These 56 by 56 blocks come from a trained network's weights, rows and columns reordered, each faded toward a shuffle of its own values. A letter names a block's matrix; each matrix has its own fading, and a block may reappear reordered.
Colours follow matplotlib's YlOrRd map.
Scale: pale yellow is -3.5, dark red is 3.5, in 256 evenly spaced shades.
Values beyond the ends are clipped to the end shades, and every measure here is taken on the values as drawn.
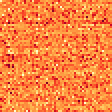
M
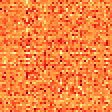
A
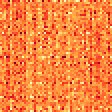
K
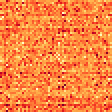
A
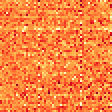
A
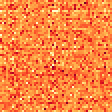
M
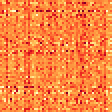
K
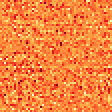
M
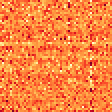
A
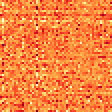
A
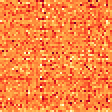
M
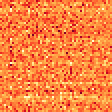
A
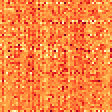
K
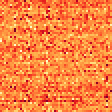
A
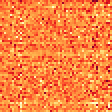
A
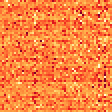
A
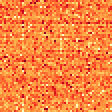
M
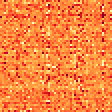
A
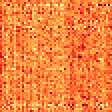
K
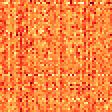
K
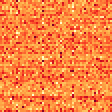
A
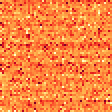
M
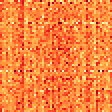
K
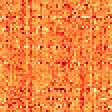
K
